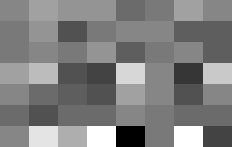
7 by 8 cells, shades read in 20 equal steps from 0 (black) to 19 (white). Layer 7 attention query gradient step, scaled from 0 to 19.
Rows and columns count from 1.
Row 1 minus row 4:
-2 -2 5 6 -8 -1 8 -5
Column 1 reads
10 9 9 12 10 8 10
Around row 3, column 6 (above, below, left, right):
10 10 7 10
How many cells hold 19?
2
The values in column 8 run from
5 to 15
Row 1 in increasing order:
8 9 10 10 11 11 12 12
